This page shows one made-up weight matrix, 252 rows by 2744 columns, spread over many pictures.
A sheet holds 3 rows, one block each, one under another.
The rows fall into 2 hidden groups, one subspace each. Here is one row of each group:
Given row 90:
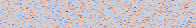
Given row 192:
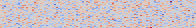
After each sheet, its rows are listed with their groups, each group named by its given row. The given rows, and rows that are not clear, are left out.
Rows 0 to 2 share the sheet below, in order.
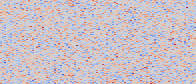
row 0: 90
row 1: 90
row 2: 192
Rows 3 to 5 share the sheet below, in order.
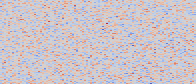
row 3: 192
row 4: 90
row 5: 192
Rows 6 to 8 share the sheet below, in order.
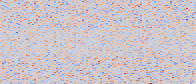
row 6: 192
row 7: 192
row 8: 192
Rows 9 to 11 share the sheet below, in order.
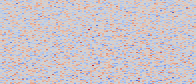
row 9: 90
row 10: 192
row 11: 192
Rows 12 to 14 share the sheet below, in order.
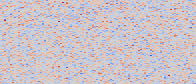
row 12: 192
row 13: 192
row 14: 90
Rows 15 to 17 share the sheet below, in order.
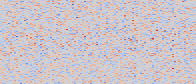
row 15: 90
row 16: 90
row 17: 90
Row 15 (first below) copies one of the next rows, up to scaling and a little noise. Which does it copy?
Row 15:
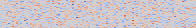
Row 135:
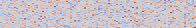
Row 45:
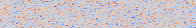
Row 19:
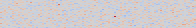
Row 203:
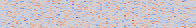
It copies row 203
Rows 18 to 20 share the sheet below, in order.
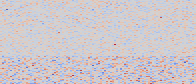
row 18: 192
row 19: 90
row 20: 192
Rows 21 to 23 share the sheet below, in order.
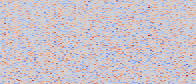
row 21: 192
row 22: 192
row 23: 192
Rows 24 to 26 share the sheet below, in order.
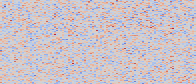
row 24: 192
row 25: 90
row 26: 90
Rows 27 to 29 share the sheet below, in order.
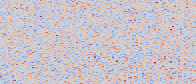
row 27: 90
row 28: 192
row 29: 90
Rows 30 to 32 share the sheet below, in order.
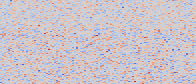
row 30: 90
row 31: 192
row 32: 90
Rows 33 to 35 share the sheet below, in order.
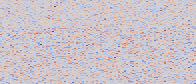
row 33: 90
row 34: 90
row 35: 90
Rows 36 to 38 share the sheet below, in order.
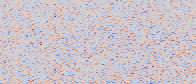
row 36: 192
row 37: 90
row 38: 192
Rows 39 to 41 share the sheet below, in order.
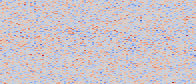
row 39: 192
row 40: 90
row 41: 90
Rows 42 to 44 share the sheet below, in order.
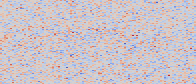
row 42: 90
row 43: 90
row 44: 90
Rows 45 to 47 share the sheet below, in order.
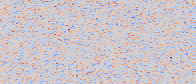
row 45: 90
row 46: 90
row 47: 192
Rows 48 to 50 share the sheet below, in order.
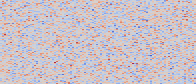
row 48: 192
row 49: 192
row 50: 90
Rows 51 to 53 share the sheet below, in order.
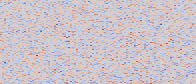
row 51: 192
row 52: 90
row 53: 192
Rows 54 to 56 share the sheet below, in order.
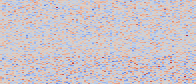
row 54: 192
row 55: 90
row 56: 90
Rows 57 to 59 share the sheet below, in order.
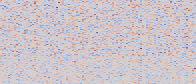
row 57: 192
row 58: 192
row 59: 192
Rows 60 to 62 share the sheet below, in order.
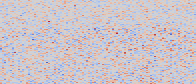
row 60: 192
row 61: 90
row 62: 192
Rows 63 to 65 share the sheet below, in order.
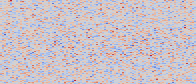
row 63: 90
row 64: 192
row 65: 90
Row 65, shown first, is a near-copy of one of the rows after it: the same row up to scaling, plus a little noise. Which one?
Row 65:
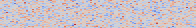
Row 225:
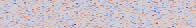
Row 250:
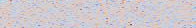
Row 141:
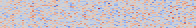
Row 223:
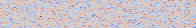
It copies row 225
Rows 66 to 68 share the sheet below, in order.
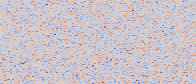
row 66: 90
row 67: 90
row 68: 192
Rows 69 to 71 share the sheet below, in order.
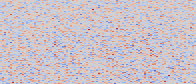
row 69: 192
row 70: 192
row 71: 90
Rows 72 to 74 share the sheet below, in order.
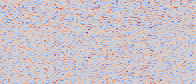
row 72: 192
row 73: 192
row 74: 192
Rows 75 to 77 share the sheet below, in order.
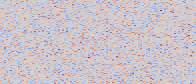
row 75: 90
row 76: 192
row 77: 192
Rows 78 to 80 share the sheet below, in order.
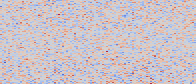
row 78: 90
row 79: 192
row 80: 192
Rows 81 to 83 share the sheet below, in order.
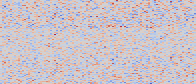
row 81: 192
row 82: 90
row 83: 192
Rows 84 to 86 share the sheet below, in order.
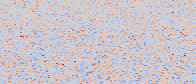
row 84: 90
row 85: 90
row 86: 192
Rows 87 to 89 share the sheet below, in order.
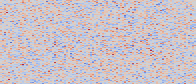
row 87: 90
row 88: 192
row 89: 90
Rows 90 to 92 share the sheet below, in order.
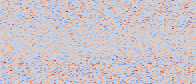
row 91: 90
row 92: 192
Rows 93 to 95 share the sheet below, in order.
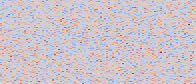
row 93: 90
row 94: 192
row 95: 90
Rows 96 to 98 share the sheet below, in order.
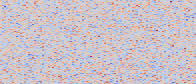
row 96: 192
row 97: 90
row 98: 90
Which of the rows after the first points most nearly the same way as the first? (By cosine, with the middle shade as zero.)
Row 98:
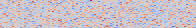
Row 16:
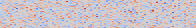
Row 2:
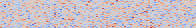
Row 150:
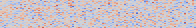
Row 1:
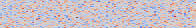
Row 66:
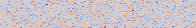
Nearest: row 66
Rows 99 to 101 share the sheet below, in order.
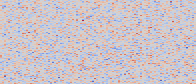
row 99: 192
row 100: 192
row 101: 192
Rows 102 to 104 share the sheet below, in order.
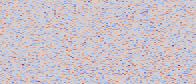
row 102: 192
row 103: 90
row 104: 90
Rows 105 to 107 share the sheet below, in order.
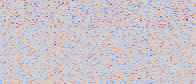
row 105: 192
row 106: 192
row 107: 192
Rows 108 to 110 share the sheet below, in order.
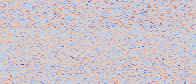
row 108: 192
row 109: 90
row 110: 90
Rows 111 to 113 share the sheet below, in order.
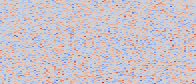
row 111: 90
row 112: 90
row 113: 192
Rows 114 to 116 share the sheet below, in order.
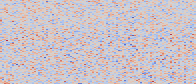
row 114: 90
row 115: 90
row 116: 90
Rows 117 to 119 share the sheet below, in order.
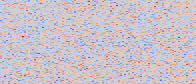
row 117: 90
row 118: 90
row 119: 192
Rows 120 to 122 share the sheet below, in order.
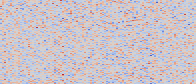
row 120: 90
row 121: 192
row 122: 192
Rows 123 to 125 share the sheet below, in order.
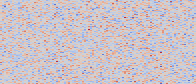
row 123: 192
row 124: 192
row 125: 90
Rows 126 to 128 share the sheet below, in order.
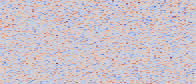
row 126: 90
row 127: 192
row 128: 192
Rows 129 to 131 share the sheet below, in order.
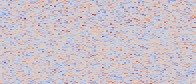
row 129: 90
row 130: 192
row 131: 192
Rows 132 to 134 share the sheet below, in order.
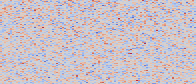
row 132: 90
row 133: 90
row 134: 192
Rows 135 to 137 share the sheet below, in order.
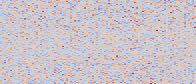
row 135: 90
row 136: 90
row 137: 192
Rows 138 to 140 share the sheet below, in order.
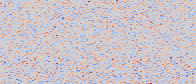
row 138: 192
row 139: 192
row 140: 192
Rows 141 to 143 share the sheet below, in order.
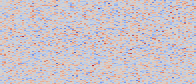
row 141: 90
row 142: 90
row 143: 192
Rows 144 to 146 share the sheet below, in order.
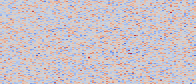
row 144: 90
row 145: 90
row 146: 192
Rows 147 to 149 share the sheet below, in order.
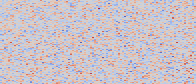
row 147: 90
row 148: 192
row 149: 90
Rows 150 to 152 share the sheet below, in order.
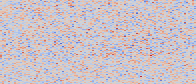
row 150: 90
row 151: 192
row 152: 192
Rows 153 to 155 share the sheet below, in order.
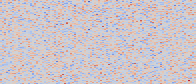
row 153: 192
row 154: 192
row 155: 90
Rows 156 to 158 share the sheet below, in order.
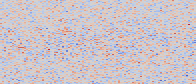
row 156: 90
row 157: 192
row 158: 192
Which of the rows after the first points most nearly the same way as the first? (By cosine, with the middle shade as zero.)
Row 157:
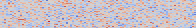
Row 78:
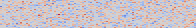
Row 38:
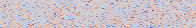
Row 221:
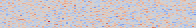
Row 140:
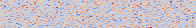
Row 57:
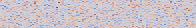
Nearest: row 221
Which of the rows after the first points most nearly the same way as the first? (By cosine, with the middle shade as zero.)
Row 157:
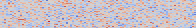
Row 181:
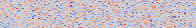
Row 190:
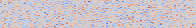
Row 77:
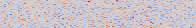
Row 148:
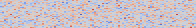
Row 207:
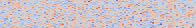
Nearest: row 77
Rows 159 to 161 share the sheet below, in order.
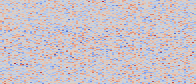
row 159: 90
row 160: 192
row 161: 90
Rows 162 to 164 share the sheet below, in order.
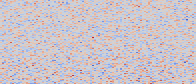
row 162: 192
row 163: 192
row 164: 192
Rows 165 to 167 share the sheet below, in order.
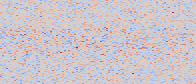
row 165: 90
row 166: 192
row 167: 90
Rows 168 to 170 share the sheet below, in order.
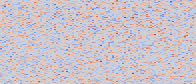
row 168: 192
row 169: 90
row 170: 90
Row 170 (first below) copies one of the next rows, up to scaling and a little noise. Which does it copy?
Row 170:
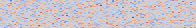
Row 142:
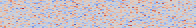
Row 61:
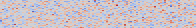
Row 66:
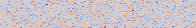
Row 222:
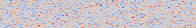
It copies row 222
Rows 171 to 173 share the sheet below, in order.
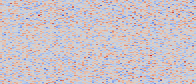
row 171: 90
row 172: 192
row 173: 192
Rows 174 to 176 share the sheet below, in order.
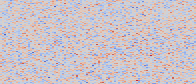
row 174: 90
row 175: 192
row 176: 192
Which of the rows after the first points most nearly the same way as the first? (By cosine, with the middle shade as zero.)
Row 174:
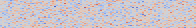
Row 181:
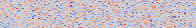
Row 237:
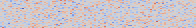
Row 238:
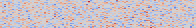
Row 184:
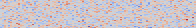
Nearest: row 237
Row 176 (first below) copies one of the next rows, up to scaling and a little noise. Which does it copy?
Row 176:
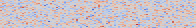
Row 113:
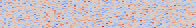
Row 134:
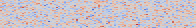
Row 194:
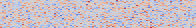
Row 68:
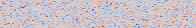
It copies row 134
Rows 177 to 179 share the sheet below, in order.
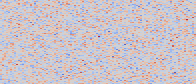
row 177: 192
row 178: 90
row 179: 90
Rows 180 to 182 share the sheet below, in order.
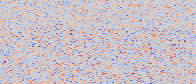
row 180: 192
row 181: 90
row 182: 192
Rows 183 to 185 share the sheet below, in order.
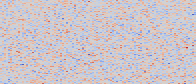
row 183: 192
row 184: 192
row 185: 90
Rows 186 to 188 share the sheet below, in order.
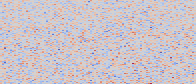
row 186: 192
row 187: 192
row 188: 192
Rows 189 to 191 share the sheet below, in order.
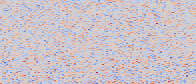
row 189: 90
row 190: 192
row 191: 192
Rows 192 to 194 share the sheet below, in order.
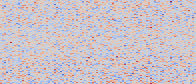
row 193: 192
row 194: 192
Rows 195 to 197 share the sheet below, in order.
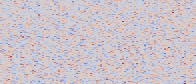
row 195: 90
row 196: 90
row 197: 90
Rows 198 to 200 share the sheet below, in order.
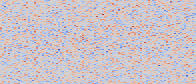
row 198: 192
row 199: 192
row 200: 192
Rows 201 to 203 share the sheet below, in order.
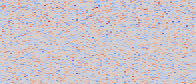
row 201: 192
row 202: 192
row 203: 90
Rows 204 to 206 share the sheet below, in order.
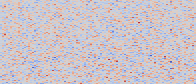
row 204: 192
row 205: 192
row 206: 90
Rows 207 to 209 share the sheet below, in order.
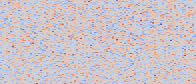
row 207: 192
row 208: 90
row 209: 90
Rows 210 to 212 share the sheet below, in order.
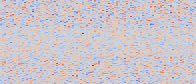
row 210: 90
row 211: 192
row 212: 192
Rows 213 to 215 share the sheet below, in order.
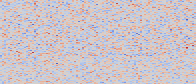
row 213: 192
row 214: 192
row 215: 192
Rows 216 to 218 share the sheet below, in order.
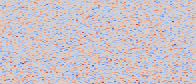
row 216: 192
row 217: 90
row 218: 192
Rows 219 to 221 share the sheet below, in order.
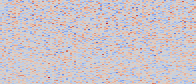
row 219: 90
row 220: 192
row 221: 192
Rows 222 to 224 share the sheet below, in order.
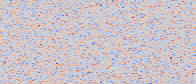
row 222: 90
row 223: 90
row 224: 192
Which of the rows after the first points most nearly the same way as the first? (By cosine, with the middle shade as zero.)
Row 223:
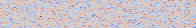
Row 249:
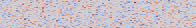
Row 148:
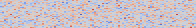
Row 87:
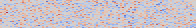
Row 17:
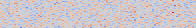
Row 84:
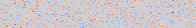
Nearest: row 17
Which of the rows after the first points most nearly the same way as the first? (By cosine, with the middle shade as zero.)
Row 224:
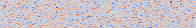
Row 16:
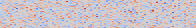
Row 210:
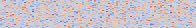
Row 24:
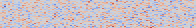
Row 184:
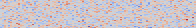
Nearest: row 184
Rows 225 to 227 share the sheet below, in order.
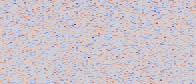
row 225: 90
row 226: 192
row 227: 192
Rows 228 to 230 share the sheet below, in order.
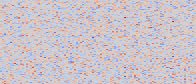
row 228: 192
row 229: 192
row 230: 90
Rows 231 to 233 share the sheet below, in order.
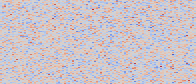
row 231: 192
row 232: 90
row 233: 90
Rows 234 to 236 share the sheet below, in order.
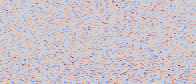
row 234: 90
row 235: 192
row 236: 90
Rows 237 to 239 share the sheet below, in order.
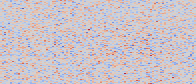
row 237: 90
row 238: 192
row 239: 192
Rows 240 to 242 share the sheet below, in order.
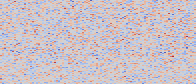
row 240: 90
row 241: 192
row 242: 90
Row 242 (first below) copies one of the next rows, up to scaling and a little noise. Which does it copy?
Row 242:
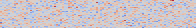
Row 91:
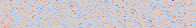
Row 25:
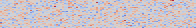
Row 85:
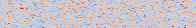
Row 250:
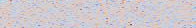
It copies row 25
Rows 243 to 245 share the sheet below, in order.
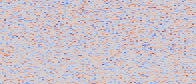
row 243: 192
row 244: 90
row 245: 192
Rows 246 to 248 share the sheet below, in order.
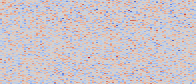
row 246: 90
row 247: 90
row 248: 192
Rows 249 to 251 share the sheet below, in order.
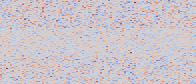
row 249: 90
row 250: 90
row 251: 90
